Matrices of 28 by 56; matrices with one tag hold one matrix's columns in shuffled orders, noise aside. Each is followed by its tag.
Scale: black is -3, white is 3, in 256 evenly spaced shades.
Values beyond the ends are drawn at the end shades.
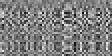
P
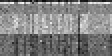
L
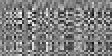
P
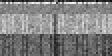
L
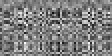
P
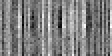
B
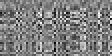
P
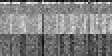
L
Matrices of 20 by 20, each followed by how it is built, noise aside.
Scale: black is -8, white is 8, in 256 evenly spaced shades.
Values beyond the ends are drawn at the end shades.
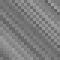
Toeplitz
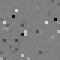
sparse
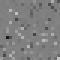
sparse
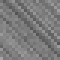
Toeplitz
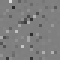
sparse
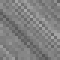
Toeplitz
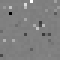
sparse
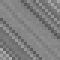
Toeplitz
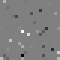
sparse
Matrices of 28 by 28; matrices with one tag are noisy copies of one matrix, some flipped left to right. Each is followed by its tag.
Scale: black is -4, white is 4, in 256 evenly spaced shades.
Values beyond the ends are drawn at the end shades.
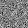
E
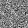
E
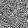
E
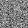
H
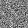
E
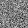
H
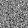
H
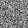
H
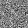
E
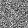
E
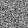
H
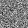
E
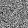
E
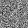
E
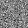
H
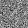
E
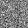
H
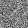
E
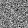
E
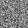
H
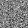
H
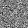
E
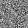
E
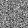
H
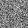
H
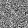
E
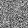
H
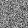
H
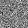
E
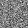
H
